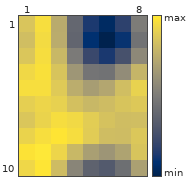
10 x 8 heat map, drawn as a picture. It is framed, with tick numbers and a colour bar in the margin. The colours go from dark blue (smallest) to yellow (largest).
Average level on the scale: 70%. Ninth with the lowest average: top right. Calmest part: middle left. Stripes: none.
